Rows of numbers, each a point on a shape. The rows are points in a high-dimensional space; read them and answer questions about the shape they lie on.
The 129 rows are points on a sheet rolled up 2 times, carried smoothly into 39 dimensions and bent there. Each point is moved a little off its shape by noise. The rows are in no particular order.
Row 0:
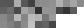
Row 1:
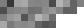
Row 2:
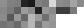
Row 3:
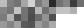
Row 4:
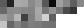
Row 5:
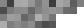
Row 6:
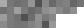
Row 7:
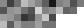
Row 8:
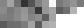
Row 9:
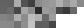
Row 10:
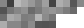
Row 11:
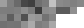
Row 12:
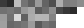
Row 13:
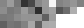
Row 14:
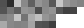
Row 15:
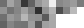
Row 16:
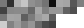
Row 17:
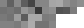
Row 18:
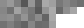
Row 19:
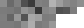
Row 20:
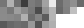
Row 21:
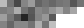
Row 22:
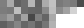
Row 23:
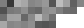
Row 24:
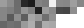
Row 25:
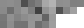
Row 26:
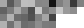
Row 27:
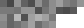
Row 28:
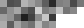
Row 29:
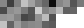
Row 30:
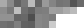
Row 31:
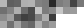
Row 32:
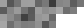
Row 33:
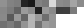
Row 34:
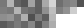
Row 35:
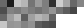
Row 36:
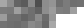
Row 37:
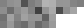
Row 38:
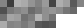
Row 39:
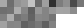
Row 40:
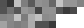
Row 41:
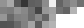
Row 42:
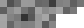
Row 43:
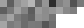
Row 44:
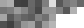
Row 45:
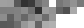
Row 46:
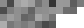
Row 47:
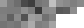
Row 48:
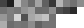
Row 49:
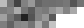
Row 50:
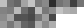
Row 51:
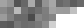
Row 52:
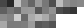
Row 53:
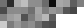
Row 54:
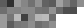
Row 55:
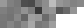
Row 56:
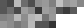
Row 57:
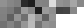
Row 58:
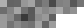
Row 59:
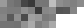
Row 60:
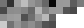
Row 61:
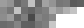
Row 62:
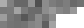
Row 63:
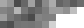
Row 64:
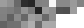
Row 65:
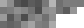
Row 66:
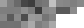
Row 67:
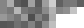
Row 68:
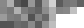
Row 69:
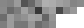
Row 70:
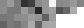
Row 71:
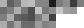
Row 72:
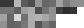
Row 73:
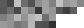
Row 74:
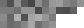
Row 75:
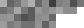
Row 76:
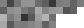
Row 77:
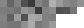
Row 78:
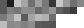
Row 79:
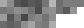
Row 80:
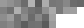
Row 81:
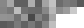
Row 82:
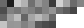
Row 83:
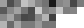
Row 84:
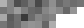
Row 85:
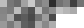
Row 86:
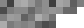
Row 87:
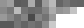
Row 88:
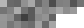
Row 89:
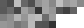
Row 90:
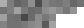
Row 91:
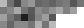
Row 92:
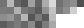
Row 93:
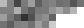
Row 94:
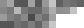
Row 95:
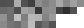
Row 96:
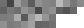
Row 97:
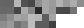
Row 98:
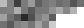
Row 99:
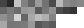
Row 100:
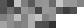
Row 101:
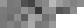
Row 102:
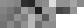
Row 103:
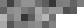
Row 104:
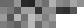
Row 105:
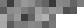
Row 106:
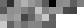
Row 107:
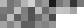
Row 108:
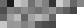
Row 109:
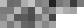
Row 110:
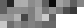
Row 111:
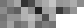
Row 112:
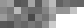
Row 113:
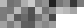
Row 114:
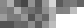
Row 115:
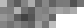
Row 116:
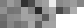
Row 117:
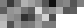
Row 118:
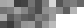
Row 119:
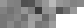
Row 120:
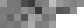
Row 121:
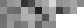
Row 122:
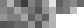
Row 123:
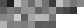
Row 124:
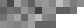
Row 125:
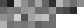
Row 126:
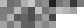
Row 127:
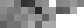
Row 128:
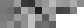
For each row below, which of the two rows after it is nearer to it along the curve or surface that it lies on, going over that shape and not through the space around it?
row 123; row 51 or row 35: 35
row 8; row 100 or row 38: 100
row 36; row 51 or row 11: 11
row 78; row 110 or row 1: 110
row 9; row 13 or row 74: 13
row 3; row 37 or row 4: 4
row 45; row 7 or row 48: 48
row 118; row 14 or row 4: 14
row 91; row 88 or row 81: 88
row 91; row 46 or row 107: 46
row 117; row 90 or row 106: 106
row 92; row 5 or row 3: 5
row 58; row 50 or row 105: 105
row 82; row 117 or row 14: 14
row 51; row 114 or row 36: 114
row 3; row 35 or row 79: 35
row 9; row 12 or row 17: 12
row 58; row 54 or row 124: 54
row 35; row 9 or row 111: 9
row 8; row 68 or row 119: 68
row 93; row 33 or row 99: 33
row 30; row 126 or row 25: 25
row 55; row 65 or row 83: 65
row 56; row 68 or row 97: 97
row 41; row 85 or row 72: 72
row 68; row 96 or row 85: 96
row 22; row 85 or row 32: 32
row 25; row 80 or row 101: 101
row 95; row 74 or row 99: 99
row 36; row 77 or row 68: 77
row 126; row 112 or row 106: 106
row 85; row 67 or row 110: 110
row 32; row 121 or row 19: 19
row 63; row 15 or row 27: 15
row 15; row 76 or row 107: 76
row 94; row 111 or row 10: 111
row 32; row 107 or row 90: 90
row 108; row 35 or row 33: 35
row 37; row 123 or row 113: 123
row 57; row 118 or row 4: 118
